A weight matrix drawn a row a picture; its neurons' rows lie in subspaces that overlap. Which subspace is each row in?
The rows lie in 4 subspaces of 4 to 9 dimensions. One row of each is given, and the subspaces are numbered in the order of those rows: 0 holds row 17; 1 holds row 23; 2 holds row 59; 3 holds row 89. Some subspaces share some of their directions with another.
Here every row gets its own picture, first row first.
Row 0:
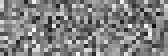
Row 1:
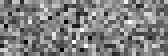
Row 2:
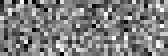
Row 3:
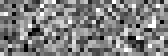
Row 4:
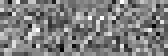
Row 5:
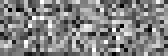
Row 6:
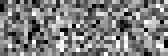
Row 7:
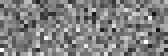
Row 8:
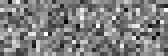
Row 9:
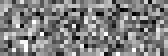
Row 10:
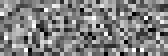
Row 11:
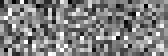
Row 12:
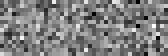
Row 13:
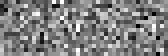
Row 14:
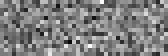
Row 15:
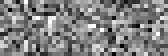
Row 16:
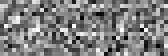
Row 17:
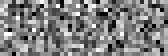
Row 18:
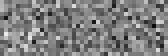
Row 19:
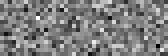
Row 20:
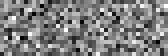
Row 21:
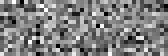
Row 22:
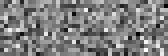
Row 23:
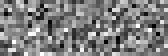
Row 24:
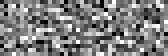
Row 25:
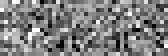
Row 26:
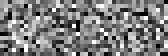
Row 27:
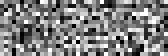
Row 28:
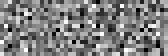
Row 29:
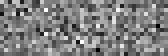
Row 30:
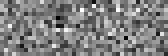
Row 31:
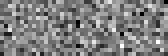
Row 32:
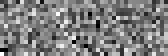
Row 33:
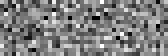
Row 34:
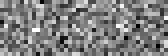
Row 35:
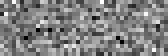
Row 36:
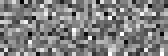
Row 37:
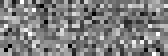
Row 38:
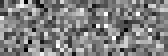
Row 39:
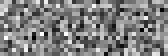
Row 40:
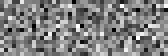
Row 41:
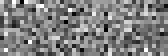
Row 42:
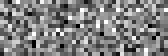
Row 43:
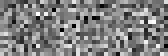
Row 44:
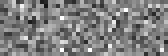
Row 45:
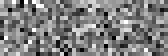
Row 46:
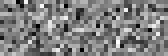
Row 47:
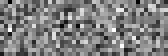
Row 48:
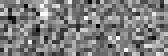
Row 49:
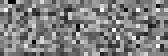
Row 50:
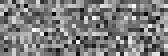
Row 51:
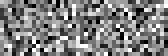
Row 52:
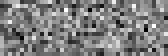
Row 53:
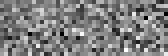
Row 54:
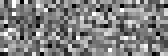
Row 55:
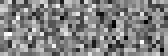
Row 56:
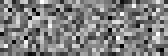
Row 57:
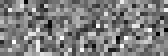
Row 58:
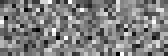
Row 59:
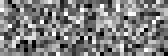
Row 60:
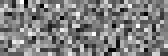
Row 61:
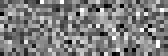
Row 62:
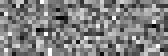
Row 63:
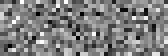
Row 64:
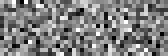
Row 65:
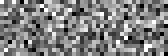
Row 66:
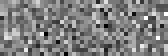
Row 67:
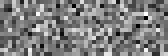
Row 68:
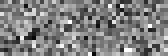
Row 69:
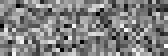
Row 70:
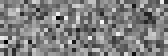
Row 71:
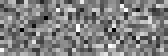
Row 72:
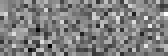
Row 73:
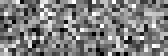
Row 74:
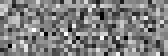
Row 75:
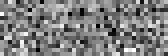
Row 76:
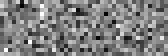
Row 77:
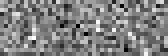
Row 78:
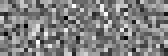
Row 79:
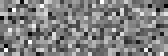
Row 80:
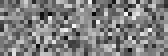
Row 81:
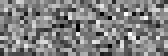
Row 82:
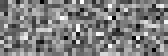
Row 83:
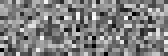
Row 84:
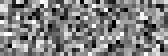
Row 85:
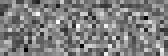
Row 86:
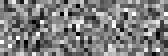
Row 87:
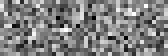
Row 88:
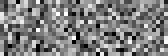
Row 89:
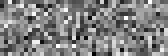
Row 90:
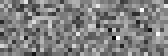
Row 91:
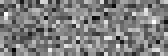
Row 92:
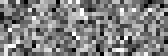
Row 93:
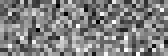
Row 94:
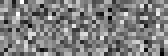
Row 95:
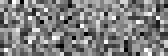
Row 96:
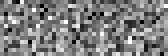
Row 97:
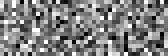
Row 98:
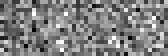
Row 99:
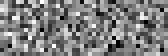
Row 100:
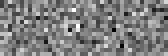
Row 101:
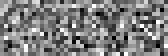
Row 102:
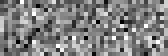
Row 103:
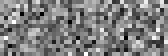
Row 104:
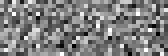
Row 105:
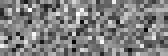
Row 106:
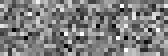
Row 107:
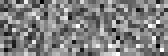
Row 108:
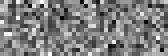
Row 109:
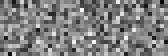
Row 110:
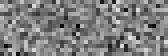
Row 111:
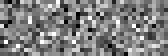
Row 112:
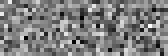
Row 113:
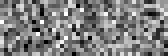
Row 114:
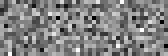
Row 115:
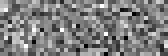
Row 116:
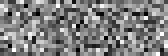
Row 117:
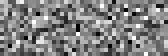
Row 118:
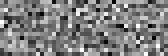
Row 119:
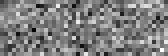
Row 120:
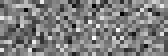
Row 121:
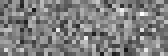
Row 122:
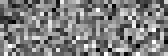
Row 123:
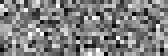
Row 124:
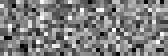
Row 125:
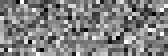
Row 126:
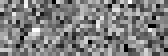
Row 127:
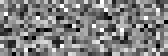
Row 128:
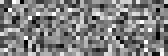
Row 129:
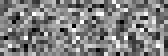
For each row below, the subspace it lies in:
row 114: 3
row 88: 3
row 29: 0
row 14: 0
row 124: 2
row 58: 2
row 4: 1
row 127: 0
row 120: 3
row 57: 1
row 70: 3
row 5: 1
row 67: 2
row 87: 2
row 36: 3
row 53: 2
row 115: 2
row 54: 2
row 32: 3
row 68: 3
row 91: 0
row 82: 0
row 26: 0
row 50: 0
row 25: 1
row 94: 3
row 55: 0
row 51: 3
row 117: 0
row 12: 2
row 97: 3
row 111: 3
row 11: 2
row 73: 3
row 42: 2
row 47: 0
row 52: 3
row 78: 2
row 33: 0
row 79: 3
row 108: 0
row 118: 2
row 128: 1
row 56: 1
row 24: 0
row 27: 0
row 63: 3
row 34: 2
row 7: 3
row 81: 0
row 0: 3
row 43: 0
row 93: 3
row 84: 0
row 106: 2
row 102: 3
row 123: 0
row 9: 2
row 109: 3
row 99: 0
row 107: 0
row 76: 2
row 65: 2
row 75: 2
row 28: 0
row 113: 2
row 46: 1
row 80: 3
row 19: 0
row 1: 3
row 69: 3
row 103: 3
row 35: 0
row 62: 0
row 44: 0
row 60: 1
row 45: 1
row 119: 3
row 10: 2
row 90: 1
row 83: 3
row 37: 2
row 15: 1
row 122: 3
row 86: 2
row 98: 3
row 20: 3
